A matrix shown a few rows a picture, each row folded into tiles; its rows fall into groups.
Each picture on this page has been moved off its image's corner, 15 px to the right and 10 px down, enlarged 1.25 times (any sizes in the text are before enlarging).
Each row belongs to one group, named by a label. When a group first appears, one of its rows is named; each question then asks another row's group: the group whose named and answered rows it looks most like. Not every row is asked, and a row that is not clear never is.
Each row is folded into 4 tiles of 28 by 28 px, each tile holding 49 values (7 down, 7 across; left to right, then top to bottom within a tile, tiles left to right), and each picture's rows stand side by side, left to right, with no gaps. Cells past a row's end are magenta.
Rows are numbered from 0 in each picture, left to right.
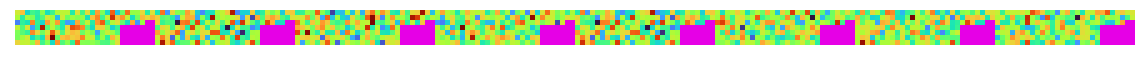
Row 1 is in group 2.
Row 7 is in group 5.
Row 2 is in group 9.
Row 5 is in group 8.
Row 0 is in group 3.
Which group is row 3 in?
3
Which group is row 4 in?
2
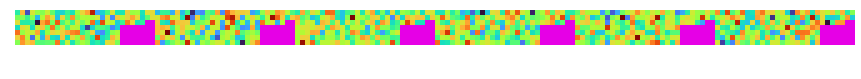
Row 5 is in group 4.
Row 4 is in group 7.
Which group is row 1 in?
9
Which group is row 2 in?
2
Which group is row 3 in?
9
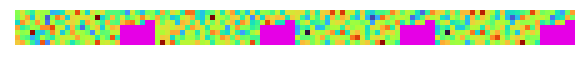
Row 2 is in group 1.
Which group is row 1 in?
2
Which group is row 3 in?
1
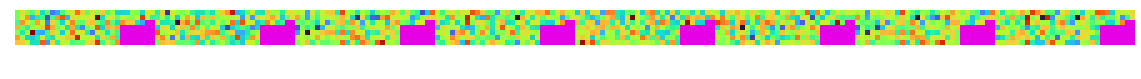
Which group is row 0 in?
7
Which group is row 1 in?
2
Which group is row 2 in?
1
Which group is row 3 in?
5
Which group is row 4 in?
2
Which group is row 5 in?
8
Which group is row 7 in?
5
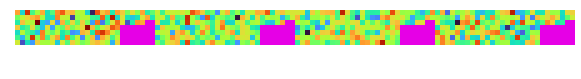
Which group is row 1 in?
5
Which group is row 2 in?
1
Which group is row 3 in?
2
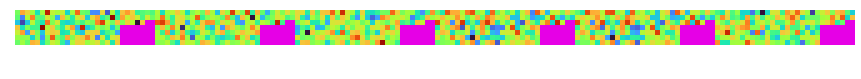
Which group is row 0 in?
3
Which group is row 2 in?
1
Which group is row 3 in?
8
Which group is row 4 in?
8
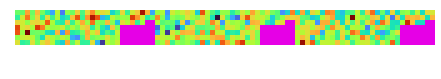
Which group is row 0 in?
9
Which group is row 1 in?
1
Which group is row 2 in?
2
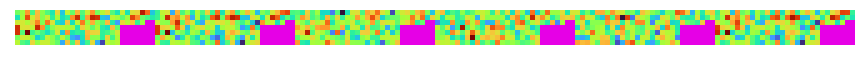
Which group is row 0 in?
9
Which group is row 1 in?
9
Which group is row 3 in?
3
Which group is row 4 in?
5
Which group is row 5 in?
9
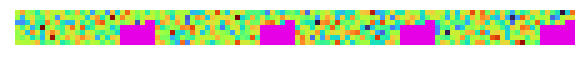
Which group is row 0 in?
3
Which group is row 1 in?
7
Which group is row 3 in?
1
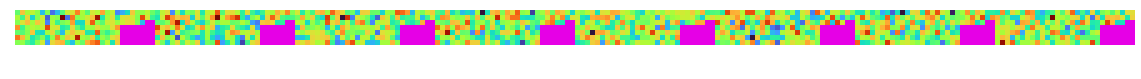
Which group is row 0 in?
7
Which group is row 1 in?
9
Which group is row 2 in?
5
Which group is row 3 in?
9
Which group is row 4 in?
5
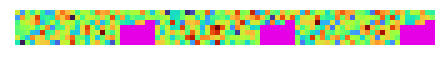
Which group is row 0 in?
4
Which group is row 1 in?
3
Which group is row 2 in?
4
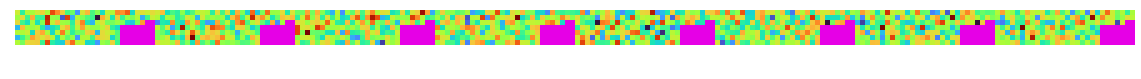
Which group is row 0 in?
5
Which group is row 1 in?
3
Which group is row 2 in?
9
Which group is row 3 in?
7
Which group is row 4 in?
2
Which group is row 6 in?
3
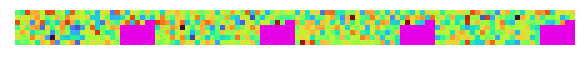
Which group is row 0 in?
8
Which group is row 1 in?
8
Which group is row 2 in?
2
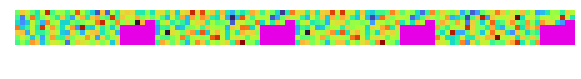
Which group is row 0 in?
3
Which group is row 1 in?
1
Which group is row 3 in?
7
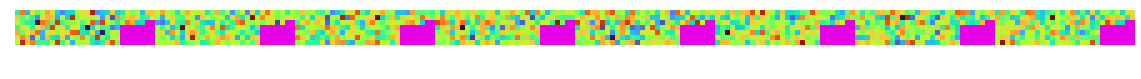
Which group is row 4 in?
8
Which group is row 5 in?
1
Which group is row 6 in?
5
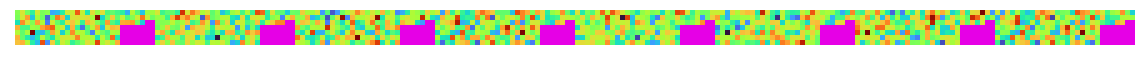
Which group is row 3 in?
4
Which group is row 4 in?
5
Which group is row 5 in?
1
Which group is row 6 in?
9
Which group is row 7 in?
4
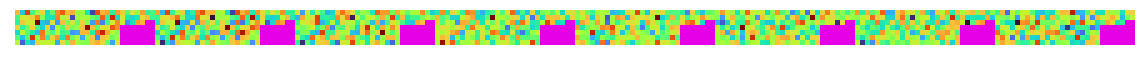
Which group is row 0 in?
4
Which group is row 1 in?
4
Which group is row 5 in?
3
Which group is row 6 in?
4
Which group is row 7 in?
2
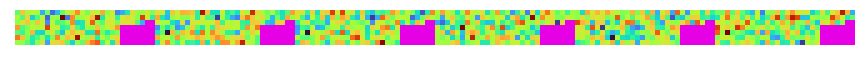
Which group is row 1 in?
1
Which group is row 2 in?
1
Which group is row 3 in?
3
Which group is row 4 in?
8
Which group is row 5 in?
9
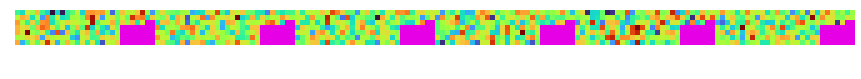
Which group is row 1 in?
7
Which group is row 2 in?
5
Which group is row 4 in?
3
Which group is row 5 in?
3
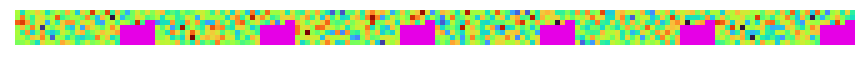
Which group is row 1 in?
3
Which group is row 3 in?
3
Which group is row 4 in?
4
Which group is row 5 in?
8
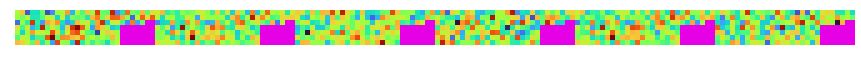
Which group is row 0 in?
3
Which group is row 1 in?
3
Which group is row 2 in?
1
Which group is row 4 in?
3
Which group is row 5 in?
3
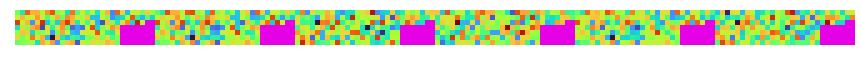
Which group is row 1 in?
8
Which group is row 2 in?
2
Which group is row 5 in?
2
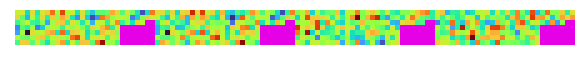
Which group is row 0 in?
1
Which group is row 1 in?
1
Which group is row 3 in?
3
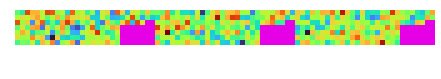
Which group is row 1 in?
9
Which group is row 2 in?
1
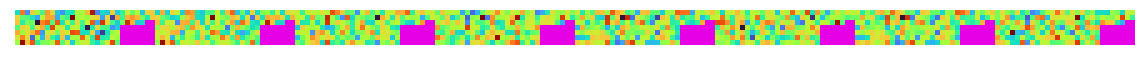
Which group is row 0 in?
2
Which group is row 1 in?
2
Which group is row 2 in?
5
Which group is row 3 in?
7
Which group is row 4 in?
5
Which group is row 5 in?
8
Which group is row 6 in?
5
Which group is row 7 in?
7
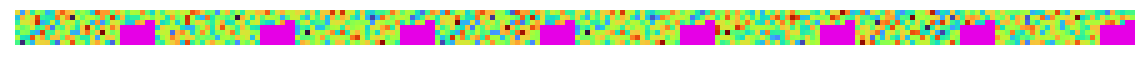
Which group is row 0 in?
4
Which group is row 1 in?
5
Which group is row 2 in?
1
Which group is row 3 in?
4
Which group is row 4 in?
1
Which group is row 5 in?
9
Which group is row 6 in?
2
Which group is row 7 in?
7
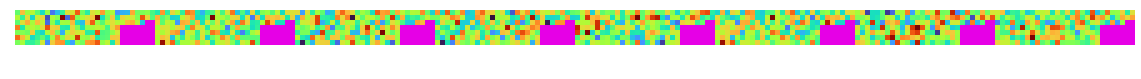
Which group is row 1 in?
2
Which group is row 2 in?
4
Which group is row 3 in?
4
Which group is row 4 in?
9
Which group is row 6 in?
3
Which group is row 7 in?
3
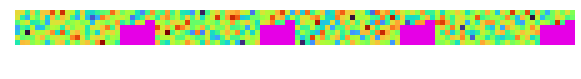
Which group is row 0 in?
1
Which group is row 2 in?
4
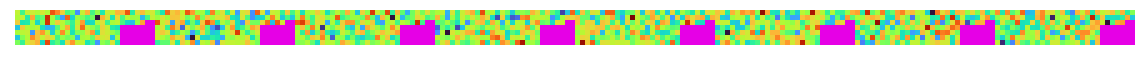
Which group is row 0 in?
5
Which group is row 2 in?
8
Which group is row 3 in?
1
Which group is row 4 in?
2
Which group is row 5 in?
1
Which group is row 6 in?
4
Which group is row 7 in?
4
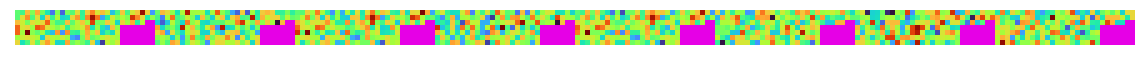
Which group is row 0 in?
9
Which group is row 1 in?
3
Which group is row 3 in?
3
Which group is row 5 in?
4
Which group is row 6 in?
3
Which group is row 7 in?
2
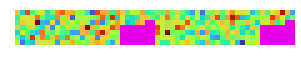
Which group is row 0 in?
4
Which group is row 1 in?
9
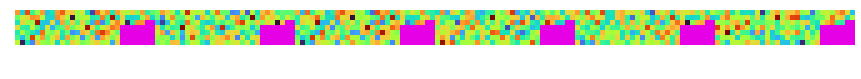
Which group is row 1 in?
3
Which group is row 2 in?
4
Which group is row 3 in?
2
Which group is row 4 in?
4
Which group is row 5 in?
9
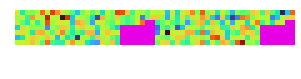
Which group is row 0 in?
5
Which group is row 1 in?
1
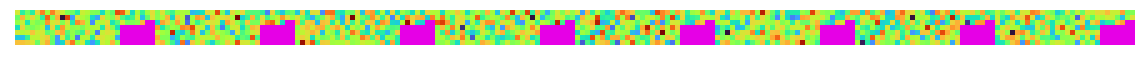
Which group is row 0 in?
5
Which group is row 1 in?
7
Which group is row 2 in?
2
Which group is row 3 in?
8
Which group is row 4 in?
4
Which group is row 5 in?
1
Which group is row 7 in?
5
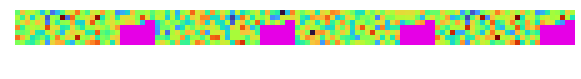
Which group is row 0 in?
7
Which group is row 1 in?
1
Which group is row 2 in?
5
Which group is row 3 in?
7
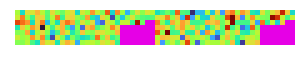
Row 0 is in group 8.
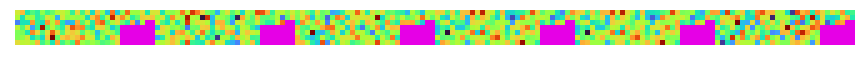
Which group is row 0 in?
3
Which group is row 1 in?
5
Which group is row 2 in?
7
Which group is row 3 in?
1
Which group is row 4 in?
1
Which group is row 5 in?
4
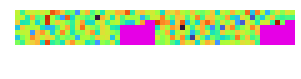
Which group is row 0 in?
5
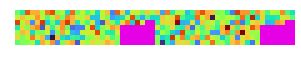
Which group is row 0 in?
8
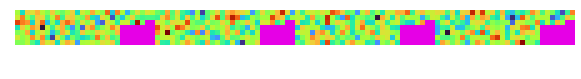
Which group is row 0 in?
8
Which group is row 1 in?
9
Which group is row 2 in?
5
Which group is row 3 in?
1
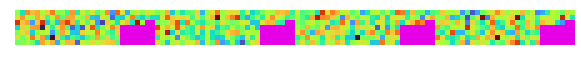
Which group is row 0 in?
8
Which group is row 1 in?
9
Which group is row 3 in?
7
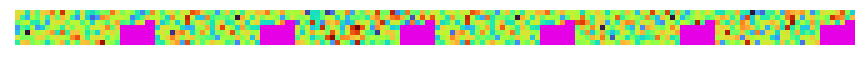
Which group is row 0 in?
1
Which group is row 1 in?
5
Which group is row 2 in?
3
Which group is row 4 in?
8
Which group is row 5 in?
9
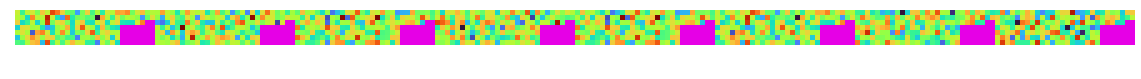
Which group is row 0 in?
5
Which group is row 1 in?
3
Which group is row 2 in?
7
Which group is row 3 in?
8
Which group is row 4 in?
7
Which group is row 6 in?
9
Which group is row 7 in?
2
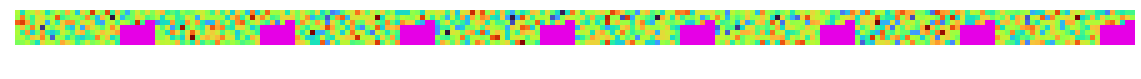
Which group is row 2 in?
7
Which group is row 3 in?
1
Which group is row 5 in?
1
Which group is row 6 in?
4
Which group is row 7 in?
7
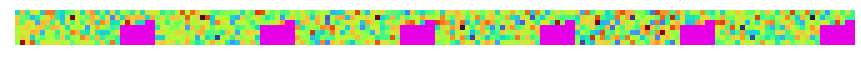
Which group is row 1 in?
5
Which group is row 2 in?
7
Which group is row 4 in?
4
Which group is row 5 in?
8
